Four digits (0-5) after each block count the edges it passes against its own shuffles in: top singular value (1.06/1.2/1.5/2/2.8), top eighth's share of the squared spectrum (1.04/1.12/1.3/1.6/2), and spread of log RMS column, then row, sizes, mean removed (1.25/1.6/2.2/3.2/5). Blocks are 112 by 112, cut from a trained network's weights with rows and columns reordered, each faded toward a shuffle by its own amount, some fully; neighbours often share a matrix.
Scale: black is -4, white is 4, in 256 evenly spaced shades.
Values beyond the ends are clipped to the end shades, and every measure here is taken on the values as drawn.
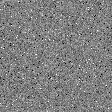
0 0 0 0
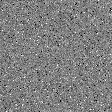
0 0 0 0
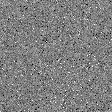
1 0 0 0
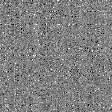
3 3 0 3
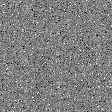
1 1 0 1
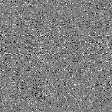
4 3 0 3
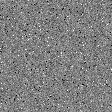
0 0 0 0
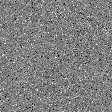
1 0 0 0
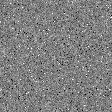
0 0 0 0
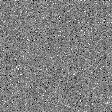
2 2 0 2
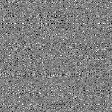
4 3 1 3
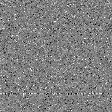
3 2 0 2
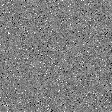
1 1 0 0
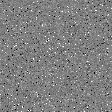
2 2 0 1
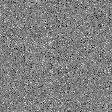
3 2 1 1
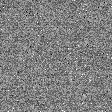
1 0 0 0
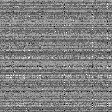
5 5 3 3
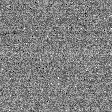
2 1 0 0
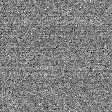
2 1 0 0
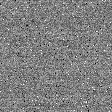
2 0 0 0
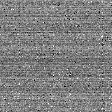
4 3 2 1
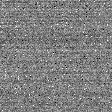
3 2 1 0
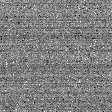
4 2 1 0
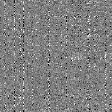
3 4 3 2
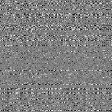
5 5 1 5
